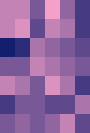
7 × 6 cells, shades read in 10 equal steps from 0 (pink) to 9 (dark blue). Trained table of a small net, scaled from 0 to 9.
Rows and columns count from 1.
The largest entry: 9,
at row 3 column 1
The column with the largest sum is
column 6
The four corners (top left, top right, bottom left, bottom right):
2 7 5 6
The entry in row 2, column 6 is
7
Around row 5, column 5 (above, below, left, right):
4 6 1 7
